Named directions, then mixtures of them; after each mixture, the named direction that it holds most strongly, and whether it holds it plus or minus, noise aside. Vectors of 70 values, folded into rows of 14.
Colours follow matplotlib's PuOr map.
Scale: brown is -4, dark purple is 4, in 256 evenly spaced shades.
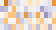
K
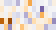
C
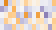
K, plus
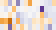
C, plus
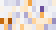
C, plus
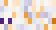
C, minus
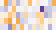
K, plus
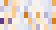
K, plus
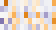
K, plus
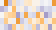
K, plus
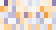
K, minus
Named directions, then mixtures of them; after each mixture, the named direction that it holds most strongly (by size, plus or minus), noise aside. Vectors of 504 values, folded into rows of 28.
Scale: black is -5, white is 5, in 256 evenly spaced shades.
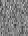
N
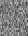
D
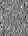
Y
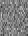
D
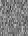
N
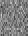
D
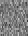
D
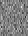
Y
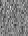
N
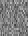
D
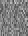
D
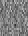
N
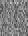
D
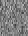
N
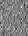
Y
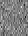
Y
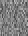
D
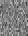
D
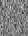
N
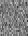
D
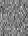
Y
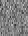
N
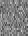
D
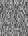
D
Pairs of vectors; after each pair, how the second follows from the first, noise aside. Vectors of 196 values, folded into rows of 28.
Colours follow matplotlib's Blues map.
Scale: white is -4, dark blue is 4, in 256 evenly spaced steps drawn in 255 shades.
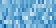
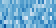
copied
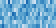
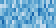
shuffled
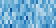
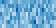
shuffled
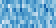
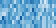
shuffled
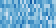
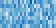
copied
